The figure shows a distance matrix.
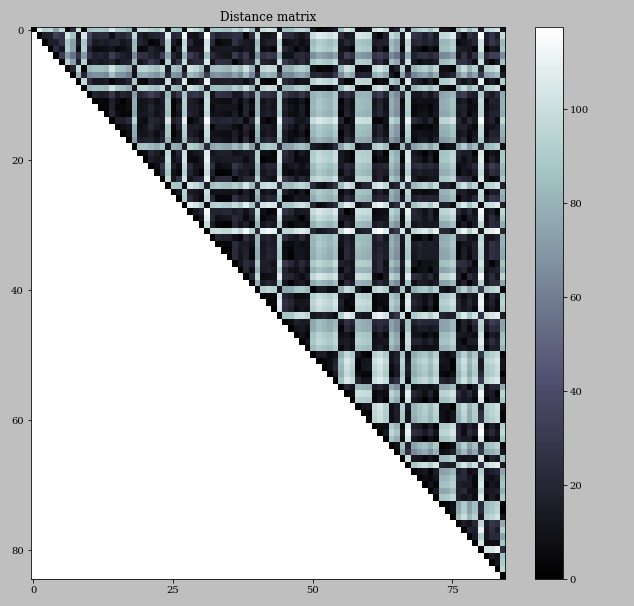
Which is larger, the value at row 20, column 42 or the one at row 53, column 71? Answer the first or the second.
the second
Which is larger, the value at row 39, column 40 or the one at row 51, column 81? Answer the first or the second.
the second
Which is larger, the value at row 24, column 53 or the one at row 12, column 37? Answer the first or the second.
the first
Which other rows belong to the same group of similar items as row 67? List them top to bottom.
0, 6, 7, 9, 18, 24, 27, 31, 40, 44, 50, 51, 52, 53, 54, 58, 59, 60, 64, 65, 73, 74, 75, 80, 84
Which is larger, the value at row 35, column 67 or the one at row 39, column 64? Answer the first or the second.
the first
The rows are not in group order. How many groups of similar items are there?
2
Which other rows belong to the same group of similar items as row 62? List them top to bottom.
1, 2, 3, 4, 5, 8, 10, 11, 12, 13, 14, 15, 16, 17, 19, 20, 21, 22, 23, 25, 26, 28, 29, 30, 32, 33, 34, 35, 36, 37, 38, 39, 41, 42, 43, 45, 46, 47, 48, 49, 55, 56, 57, 61, 63, 66, 68, 69, 70, 71, 72, 76, 77, 78, 79, 81, 82, 83
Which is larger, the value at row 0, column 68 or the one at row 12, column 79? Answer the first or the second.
the first
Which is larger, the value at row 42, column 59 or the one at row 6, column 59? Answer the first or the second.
the first
